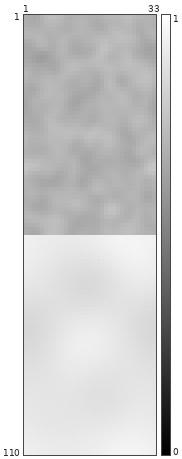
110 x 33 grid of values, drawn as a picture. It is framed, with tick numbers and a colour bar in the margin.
It is made of 2 by 1 panels. Panel 1,1: high, blotchy, faint in contrast. Panel 2,1: very high, smooth, faint in contrast.
